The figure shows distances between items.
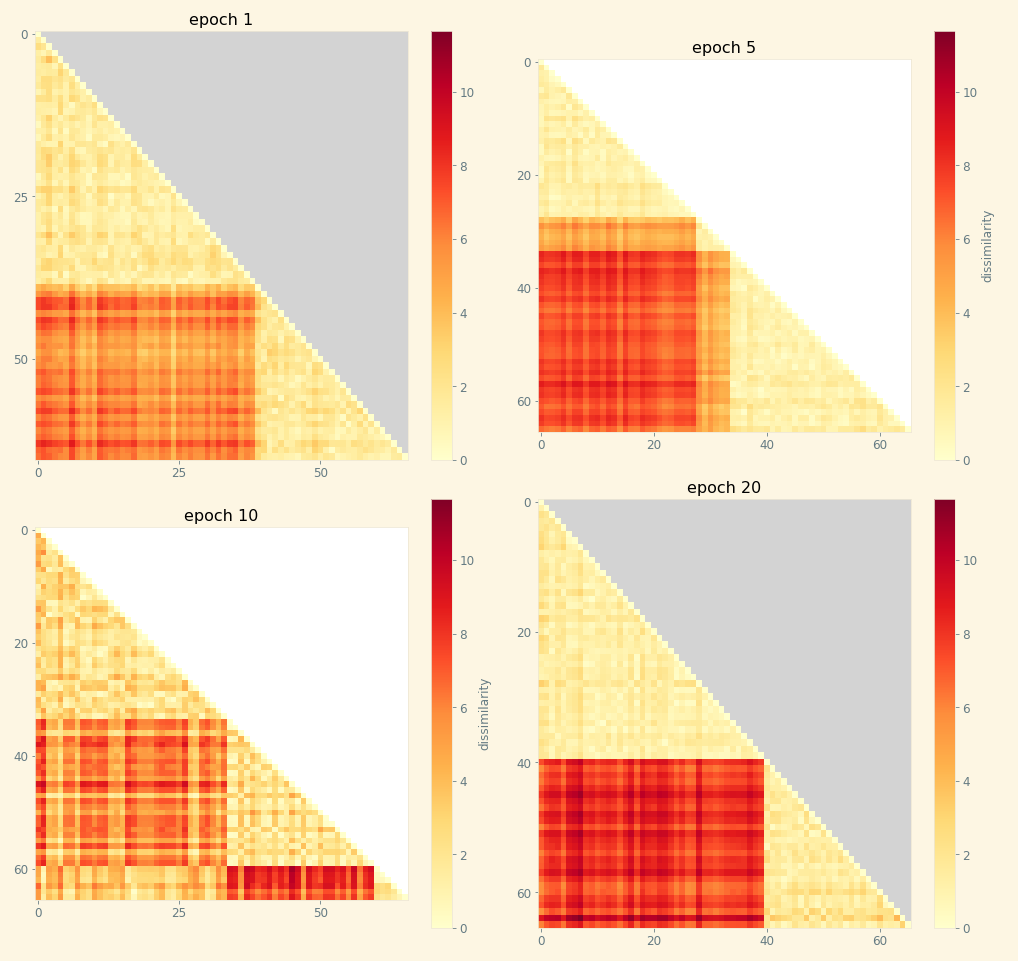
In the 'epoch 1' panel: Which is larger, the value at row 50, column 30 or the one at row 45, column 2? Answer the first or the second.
the second
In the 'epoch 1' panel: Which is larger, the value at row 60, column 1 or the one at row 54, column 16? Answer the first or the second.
the first
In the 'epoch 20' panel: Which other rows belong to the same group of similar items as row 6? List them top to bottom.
0, 1, 2, 3, 4, 5, 7, 8, 9, 10, 11, 12, 13, 14, 15, 16, 17, 18, 19, 20, 21, 22, 23, 24, 25, 26, 27, 28, 29, 30, 31, 32, 33, 34, 35, 36, 37, 38, 39
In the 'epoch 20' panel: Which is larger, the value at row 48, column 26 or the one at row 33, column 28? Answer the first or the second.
the first
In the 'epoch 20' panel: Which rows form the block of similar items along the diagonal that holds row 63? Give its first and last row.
40 to 65
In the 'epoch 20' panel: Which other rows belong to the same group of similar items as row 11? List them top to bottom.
0, 1, 2, 3, 4, 5, 6, 7, 8, 9, 10, 12, 13, 14, 15, 16, 17, 18, 19, 20, 21, 22, 23, 24, 25, 26, 27, 28, 29, 30, 31, 32, 33, 34, 35, 36, 37, 38, 39
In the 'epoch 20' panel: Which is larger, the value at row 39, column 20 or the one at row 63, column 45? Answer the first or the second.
the second
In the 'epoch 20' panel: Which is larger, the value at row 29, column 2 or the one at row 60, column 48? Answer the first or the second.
the second
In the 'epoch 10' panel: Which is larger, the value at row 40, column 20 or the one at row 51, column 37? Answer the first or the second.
the first
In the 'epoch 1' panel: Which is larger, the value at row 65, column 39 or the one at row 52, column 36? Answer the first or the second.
the second
